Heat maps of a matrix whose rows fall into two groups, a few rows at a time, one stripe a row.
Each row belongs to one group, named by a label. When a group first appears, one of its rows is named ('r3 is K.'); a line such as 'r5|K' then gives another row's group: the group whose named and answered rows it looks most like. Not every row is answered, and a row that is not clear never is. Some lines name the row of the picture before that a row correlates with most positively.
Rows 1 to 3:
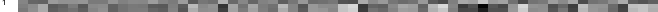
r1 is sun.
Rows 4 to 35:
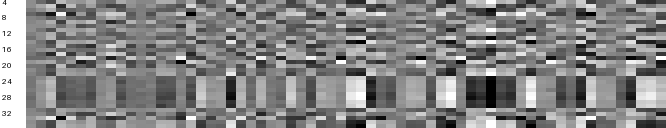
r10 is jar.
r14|sun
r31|sun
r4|sun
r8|jar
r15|jar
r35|sun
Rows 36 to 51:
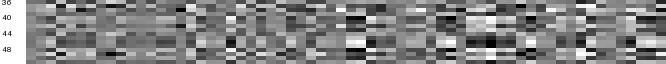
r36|jar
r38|jar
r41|sun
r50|sun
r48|sun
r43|sun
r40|sun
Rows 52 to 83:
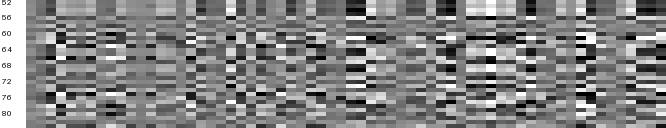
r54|sun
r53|sun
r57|sun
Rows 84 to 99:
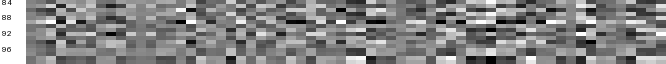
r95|jar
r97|sun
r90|jar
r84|sun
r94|jar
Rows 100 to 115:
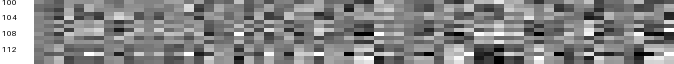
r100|sun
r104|jar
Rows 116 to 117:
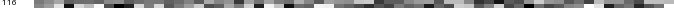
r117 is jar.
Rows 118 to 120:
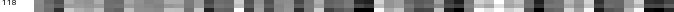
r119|sun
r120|sun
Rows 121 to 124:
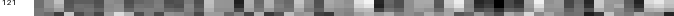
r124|jar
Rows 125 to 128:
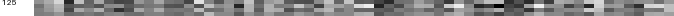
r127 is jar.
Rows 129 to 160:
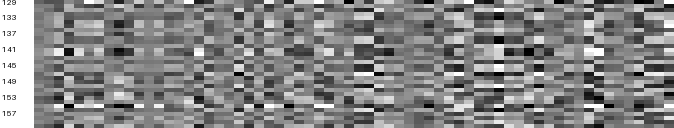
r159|sun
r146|sun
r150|sun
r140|sun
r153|jar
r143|sun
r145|sun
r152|jar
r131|sun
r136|sun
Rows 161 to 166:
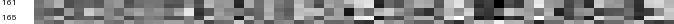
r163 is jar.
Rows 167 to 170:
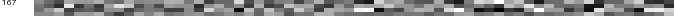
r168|jar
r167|sun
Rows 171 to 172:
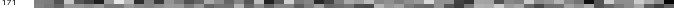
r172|sun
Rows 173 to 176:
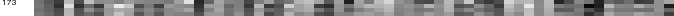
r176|jar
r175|jar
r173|jar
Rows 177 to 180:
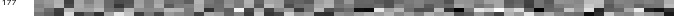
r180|jar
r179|sun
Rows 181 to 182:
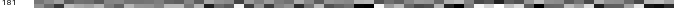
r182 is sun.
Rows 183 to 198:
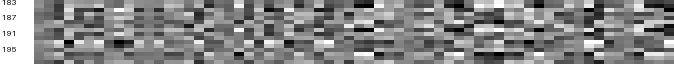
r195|sun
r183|sun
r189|jar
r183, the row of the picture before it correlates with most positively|182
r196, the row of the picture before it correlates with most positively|181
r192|jar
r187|jar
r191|jar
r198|jar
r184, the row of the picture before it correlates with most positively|182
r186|jar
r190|sun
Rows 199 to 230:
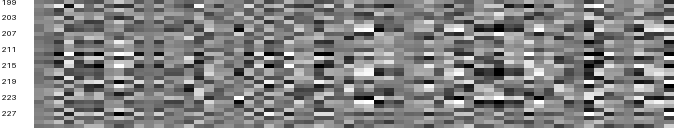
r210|jar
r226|jar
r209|jar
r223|sun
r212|jar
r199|jar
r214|jar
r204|jar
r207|sun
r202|sun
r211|sun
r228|jar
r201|jar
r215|jar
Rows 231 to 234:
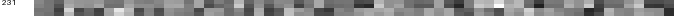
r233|jar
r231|sun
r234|jar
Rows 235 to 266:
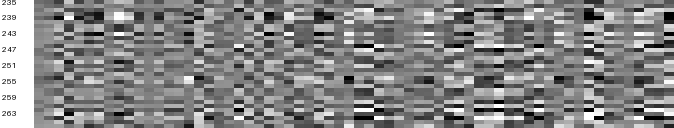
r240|jar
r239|jar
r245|jar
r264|sun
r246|sun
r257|sun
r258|sun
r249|sun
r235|jar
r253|jar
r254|jar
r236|sun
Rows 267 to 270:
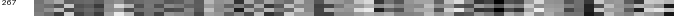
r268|jar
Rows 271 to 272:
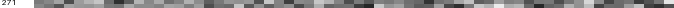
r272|sun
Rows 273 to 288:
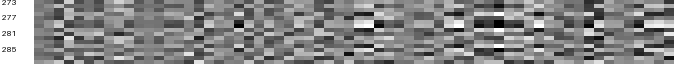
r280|sun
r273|jar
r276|sun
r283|jar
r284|sun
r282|jar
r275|jar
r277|jar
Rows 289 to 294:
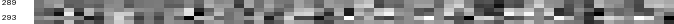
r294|jar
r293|jar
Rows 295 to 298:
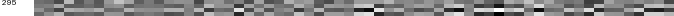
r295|jar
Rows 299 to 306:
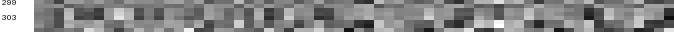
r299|sun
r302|jar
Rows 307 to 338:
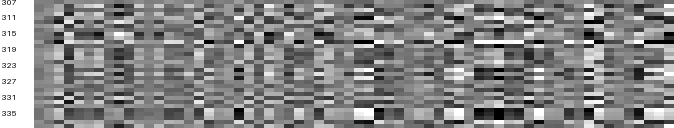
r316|jar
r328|jar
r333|sun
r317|sun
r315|jar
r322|sun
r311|sun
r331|jar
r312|jar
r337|sun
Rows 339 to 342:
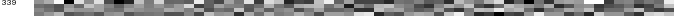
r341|sun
